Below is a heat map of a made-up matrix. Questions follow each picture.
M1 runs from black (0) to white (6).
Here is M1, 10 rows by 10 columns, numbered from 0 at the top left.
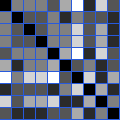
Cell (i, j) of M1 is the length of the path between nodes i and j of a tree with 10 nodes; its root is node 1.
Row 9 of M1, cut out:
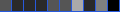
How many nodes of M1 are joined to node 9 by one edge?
4
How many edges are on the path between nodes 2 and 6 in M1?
5
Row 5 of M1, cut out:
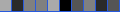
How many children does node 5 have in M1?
1
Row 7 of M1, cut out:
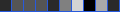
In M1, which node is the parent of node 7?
9
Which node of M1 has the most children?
9
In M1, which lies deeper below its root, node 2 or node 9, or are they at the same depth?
node 2
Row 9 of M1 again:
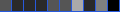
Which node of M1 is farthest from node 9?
6
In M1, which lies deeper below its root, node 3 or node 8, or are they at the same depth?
the same depth
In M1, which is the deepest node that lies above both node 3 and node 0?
9
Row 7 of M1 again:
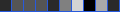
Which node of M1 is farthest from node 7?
6
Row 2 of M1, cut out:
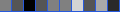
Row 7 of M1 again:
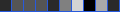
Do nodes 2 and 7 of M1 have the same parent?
yes
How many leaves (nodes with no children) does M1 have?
5
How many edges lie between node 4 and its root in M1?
3
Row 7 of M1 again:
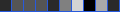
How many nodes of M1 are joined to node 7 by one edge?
3
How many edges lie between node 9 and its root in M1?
1
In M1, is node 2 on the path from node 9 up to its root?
no
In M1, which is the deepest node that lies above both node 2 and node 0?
9
